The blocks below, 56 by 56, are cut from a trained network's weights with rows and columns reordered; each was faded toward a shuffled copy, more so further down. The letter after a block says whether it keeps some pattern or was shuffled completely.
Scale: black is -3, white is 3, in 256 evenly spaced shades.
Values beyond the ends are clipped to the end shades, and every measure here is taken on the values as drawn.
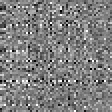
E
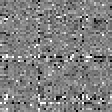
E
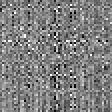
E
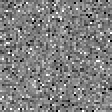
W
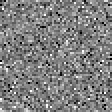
W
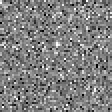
W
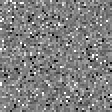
W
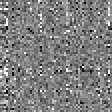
E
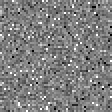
W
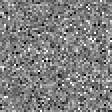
W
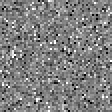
W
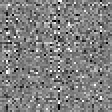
E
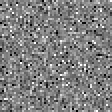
W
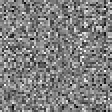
E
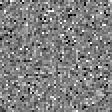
W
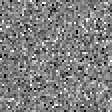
W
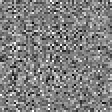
E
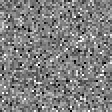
W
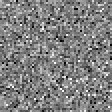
W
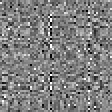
E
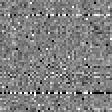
E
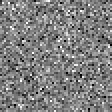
W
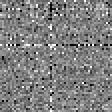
E
